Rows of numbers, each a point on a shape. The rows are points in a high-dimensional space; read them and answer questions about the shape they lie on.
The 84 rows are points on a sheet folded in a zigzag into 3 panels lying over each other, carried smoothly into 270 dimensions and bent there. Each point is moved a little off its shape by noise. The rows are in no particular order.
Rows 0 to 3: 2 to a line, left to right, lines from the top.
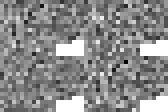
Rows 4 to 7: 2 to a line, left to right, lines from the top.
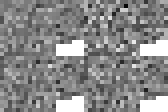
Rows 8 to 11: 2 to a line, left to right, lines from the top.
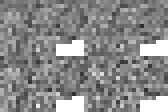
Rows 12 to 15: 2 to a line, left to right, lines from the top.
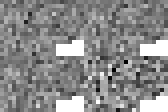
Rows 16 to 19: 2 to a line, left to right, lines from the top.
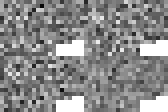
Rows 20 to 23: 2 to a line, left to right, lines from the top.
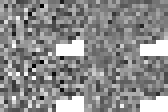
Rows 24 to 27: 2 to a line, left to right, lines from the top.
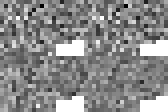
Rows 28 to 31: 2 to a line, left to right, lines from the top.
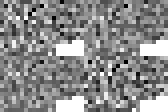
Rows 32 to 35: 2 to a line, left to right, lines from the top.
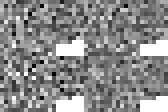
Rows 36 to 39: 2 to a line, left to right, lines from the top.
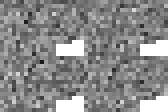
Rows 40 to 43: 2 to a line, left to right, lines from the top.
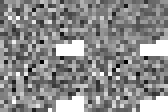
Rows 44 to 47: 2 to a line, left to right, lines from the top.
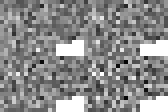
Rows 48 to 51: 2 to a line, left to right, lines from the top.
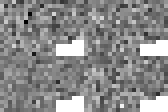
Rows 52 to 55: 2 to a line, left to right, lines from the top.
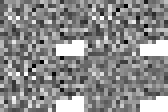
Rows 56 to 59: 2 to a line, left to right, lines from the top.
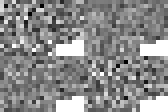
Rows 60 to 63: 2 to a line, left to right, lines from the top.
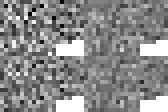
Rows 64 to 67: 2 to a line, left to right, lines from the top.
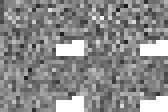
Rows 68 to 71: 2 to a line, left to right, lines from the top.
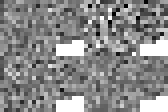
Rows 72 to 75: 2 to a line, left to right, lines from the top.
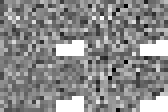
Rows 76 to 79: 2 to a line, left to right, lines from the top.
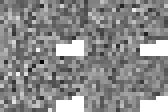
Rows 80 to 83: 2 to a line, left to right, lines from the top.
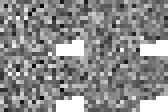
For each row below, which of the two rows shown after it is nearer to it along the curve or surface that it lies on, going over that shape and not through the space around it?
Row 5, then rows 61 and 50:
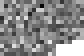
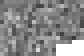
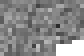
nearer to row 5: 50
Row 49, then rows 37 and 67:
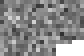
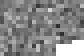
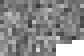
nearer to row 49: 67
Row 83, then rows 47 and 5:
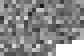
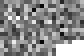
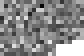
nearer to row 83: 5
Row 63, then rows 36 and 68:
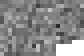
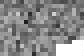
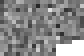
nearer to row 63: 68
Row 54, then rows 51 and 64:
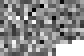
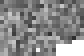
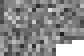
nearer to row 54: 51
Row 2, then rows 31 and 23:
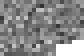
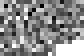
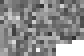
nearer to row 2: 31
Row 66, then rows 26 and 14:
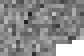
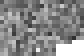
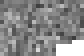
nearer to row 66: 14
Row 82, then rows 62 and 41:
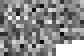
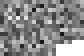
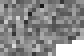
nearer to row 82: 62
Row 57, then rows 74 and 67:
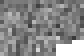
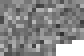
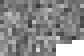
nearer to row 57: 67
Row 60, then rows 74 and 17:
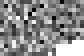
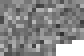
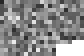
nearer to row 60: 17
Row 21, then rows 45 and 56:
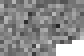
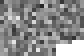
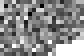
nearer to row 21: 56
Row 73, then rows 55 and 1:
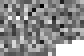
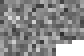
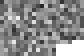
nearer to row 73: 55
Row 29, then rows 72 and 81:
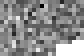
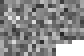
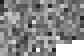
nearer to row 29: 81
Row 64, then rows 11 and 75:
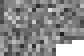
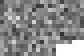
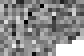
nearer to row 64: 11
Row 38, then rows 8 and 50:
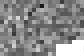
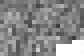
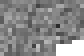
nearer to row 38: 8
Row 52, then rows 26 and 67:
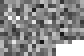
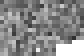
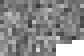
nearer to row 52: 67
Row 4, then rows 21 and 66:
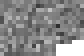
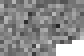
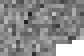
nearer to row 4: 21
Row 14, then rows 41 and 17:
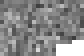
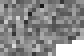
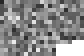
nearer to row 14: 41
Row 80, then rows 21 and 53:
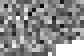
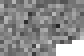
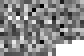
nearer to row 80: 53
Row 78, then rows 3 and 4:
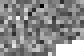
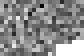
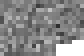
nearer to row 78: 3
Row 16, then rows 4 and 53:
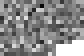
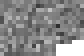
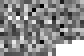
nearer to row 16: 4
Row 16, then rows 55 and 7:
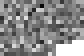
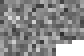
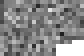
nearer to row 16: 7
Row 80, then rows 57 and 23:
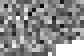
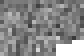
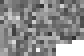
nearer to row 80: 57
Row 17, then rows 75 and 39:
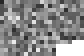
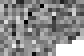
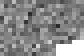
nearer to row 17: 75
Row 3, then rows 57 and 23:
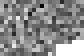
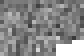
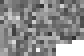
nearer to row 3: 57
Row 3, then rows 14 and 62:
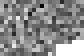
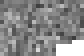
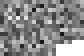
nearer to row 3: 14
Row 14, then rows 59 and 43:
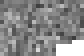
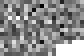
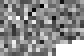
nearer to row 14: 59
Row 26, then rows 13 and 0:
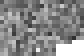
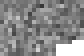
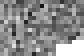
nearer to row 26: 0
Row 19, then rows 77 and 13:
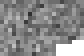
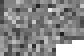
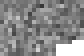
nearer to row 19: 13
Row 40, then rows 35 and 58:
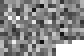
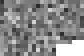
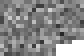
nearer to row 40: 35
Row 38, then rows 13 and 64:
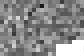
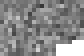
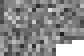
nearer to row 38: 13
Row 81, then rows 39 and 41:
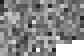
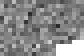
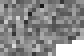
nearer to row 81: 41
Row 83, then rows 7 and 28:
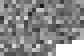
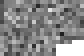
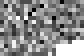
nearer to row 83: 7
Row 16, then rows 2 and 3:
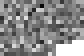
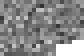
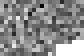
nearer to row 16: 2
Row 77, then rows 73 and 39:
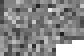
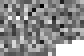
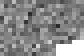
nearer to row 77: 39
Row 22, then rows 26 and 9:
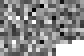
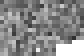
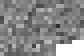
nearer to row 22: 26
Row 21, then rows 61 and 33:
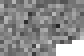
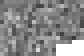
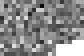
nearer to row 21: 33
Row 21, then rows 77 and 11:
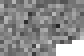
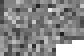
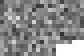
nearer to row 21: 77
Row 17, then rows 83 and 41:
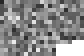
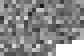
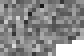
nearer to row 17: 41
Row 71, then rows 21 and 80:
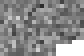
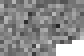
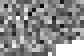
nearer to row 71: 80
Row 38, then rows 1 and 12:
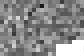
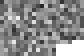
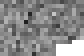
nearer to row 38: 12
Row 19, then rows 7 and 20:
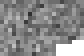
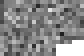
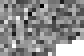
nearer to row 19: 20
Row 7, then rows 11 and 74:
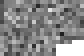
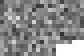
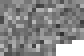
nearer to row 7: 74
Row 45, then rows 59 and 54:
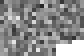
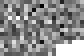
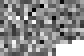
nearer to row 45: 54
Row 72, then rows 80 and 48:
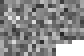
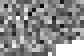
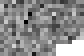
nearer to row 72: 80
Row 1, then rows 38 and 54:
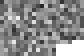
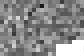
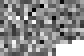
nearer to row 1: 54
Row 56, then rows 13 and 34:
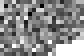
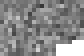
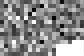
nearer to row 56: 13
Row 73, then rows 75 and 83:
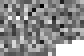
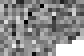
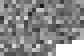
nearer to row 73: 83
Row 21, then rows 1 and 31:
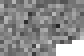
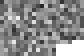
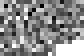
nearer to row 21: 31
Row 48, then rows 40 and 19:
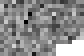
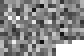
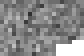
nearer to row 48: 19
